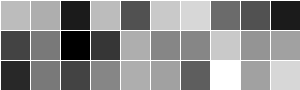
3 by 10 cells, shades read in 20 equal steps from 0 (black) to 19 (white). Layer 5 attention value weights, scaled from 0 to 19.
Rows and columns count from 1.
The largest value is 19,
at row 3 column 8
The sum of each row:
96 89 106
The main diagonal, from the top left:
14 9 5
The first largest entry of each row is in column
7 8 8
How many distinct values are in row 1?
7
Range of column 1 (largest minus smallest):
11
